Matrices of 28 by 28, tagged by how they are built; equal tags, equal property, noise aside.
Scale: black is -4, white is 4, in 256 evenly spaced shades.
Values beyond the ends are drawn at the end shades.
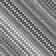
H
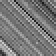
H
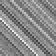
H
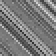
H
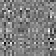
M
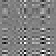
M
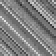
H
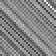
H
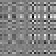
M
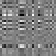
M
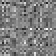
M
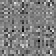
M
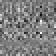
M
